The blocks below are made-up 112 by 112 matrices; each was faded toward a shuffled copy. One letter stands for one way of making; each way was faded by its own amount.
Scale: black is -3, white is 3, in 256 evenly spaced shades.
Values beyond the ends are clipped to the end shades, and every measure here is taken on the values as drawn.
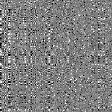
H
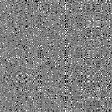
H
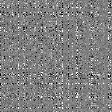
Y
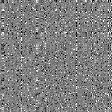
H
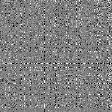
Y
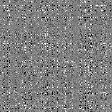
Y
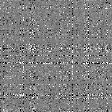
Y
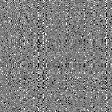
H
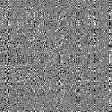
H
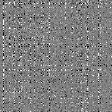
Y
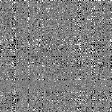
Y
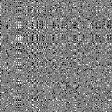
H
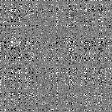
Y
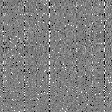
H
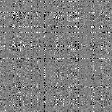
Y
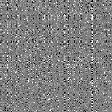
H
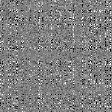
Y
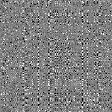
H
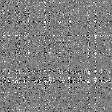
Y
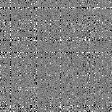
Y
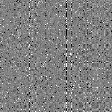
H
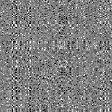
H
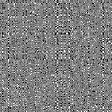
H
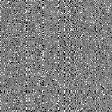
H
